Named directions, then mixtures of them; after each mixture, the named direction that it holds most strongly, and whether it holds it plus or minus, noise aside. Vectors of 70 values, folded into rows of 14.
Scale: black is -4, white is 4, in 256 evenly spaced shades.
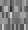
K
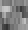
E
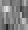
E, plus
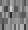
K, minus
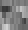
E, minus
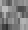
E, plus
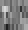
E, plus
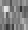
E, plus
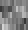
E, minus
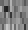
K, minus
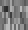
K, minus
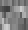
E, minus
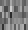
K, minus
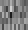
K, minus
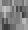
E, plus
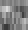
E, plus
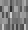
K, plus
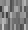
K, plus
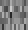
K, minus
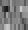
E, minus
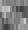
E, plus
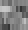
E, plus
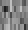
K, minus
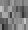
E, plus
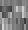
E, minus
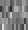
K, plus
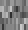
K, minus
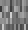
K, plus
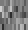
K, minus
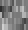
E, minus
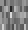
K, plus
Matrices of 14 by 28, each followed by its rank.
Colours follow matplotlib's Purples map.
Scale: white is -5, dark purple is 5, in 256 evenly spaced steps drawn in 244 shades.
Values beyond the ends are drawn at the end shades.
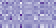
two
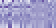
two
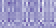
two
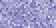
full rank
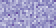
full rank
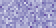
full rank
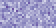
full rank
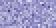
full rank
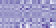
two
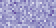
full rank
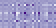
two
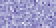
full rank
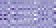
two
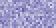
full rank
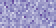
full rank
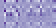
two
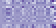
two
